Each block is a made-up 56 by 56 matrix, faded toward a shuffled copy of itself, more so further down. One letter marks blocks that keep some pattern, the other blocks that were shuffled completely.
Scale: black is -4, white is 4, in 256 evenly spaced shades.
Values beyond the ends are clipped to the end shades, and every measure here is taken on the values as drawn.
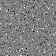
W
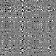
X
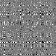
X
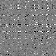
X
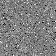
W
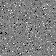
W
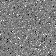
W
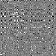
X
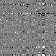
X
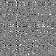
X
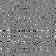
X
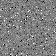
W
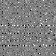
X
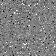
W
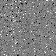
W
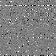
X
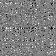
X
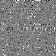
X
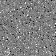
W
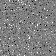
W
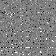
X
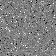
W
